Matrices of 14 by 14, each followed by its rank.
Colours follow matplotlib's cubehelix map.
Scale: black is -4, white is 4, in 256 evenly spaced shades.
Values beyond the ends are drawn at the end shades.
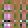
one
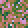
full rank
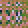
two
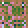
three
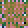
three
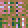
three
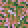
full rank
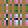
one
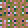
two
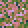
full rank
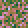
full rank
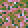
full rank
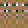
one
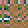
two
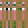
one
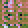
three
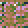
three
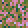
full rank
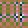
one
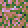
full rank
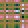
one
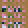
two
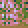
three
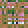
two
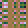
one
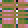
one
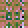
two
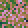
full rank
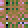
two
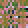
three
